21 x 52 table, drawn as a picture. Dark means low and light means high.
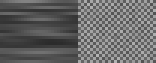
It is made of 1 by 2 panels. Panel 1,1: low, streaked across. Panel 1,2: middling, checkered, strong in contrast.
